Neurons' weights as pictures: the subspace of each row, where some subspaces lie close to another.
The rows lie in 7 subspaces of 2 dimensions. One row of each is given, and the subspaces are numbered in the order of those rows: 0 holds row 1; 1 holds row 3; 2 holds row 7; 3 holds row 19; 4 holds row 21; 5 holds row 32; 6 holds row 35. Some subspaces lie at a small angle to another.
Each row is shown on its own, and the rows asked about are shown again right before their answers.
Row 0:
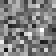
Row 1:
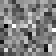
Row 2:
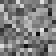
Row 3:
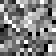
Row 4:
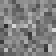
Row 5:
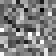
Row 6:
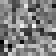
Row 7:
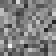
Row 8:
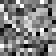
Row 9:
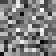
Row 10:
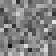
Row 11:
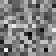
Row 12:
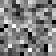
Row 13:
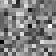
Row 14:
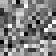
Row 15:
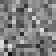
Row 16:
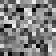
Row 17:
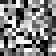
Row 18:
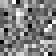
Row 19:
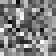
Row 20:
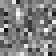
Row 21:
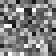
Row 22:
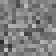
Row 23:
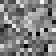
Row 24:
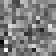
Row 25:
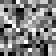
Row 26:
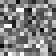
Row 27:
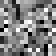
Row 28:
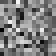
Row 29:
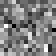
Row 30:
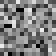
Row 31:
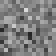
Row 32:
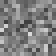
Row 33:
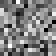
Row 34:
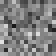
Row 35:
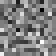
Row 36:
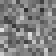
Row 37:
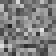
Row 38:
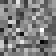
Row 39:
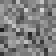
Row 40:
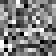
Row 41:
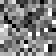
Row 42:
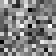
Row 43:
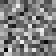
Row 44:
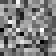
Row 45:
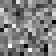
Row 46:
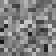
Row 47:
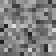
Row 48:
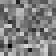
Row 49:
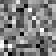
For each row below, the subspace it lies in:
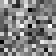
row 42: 5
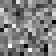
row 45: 2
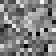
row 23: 1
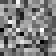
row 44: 3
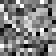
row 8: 1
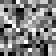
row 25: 0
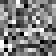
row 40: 0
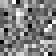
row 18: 5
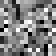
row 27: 5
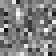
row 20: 5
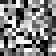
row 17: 3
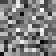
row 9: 6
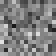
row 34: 1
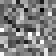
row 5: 6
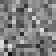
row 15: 4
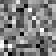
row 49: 4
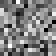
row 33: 2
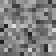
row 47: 2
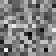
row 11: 3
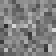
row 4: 0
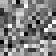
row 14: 2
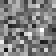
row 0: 3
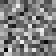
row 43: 6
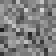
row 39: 6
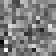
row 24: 1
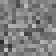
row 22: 0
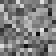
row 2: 1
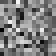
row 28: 3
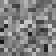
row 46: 5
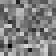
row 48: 0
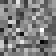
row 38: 3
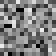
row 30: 4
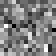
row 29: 0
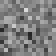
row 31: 6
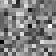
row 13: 5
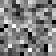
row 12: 2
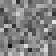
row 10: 2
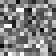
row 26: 4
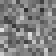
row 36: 6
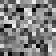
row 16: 4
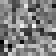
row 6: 4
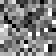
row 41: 1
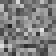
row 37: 1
